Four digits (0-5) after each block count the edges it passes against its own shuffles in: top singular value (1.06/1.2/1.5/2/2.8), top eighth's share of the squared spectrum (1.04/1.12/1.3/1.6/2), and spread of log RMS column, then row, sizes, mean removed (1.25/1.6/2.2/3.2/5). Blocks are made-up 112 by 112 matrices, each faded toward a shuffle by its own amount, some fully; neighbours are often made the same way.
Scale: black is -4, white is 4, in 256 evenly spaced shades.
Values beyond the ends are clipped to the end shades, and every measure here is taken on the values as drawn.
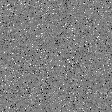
1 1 0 0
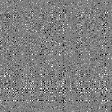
4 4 3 3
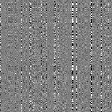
5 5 4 2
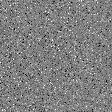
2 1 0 0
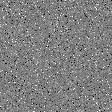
0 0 0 0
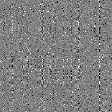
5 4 3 1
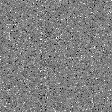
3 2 1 0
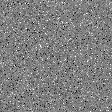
0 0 0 0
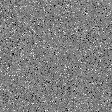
0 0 0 0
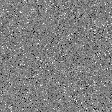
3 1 0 0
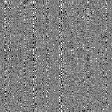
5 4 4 2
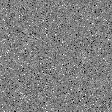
2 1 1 0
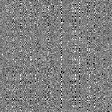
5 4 4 2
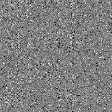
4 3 2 1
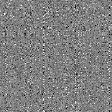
4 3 3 1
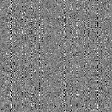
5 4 4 2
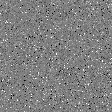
0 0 0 0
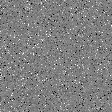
0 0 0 0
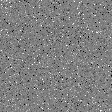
0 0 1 0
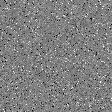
0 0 0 0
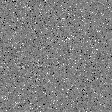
2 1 0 0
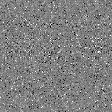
4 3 1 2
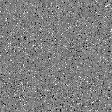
3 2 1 1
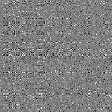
5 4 2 3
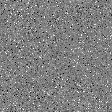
3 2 0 0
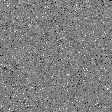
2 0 0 0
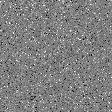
2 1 0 0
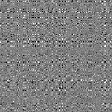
5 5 3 4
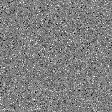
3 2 0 0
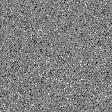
2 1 0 0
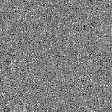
4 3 1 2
